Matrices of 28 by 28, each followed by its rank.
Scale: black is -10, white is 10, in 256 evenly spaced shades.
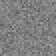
full rank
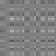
one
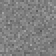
full rank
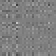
three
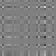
one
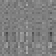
three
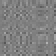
three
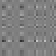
one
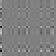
one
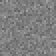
full rank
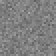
full rank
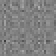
three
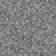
full rank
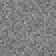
full rank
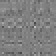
three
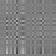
one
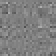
three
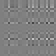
one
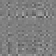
three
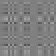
one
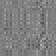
three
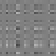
one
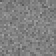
full rank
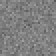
full rank
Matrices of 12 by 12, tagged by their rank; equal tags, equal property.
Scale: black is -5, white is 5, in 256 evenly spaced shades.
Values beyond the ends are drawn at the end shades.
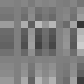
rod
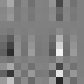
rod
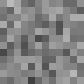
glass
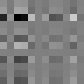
rod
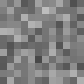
glass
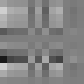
rod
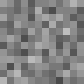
glass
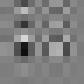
rod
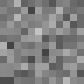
glass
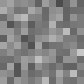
glass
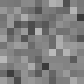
glass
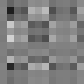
rod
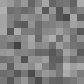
glass
